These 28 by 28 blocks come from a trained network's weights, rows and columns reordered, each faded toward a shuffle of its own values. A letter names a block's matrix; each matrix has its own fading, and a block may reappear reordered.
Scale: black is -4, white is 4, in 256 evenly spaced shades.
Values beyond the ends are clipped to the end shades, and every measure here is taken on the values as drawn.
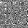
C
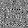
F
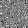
F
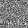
C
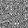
C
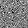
C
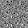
C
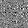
F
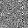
C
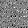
F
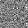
C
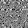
F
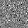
C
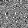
F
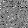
F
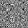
C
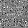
F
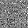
F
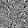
C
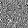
C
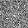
C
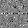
F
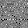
F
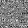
F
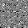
F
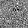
C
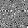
F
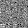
F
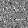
F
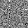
C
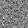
C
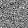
C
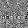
F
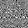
F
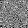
C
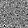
C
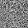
C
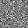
C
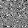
F
